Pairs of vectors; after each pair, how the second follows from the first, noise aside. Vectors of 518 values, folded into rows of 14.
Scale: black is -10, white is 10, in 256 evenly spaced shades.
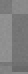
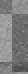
scaled up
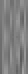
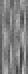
scaled up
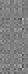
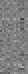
sign-scrambled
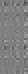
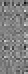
scaled up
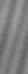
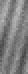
scaled up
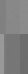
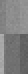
scaled up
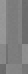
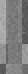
scaled up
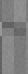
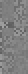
sign-scrambled
